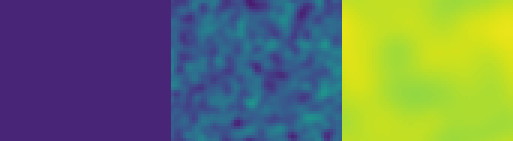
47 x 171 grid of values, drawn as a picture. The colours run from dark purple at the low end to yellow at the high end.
The table splits into one row of 3 panels. Panel 1,1: very low, flat. Panel 1,2: low, blotchy. Panel 1,3: very high, smooth, faint in contrast.
